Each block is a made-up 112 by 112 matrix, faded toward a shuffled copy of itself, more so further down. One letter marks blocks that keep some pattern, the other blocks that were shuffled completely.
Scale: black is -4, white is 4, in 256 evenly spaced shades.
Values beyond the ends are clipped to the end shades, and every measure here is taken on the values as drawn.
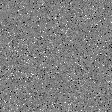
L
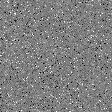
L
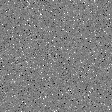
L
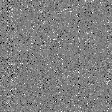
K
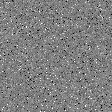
L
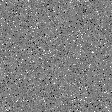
L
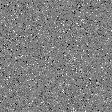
L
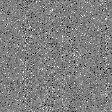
K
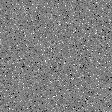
L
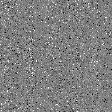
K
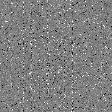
K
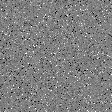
L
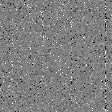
K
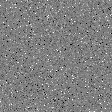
L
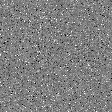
L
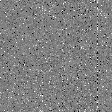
K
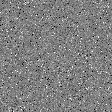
L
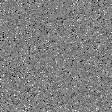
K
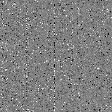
K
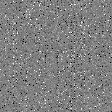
K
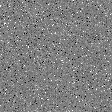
L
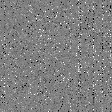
K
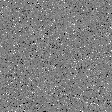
L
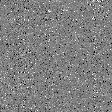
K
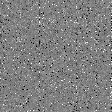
K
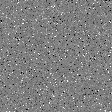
L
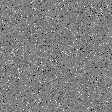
L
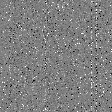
K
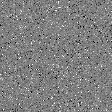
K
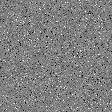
L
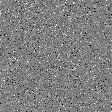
L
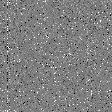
K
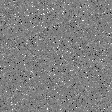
L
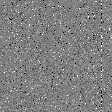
K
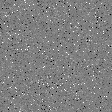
L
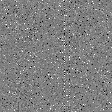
K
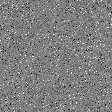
L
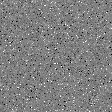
L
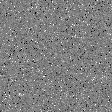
L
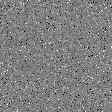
L
